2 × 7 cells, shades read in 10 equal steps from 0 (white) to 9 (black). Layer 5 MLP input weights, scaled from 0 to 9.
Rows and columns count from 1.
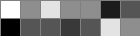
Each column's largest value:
9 6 6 7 6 8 6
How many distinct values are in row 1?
5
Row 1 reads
0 4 1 4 4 8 6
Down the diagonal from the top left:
0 6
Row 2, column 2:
6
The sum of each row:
27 39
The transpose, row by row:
0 9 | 4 6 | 1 6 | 4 7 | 4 6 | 8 1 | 6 4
